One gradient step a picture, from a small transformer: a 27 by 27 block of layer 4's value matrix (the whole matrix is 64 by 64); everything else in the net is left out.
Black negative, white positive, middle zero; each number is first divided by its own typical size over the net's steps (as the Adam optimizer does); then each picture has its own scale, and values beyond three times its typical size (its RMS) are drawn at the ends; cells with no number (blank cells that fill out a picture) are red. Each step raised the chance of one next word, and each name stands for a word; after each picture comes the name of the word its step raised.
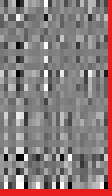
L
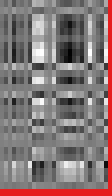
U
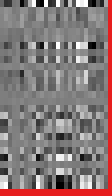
L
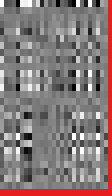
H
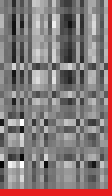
U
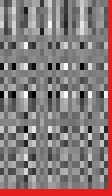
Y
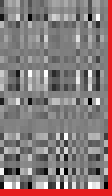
L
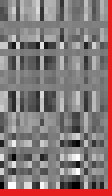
Y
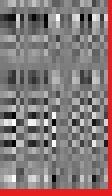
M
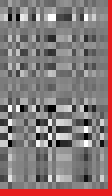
M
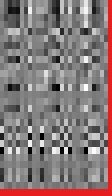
H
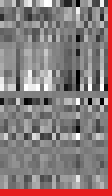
L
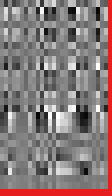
Y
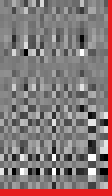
Y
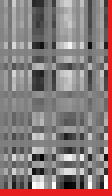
L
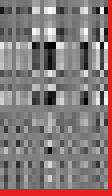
Y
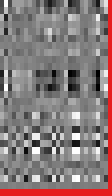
H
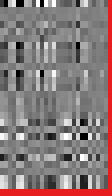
L
